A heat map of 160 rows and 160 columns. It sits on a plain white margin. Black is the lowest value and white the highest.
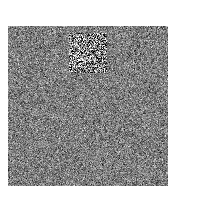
Mirror symmetry: none. Slope: none. Roughest part: top middle. Odd patch: rougher, in the top middle.
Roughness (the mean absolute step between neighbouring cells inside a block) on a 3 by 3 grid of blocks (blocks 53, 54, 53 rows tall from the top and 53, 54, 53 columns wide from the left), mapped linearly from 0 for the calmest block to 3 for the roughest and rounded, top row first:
0 3 0 / 0 0 0 / 0 0 0
